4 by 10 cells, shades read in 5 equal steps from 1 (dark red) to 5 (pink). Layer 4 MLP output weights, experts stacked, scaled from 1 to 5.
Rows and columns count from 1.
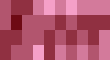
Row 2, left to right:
3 1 3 3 3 2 3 2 2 2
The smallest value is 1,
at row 2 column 2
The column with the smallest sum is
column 2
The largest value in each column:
3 3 3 5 5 4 5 4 4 4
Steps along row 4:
up same up down up down up down up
